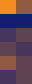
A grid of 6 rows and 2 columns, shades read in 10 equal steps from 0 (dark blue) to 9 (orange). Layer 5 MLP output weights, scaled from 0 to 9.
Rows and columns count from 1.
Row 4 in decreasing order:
3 2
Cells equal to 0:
2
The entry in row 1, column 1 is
9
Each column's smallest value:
0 0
